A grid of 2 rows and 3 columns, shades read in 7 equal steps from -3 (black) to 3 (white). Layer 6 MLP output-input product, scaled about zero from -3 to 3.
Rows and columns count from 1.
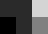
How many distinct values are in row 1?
2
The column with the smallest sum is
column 1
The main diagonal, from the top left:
-2 -2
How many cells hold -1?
0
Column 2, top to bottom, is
-2 -2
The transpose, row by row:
-2 -3 / -2 -2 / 2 0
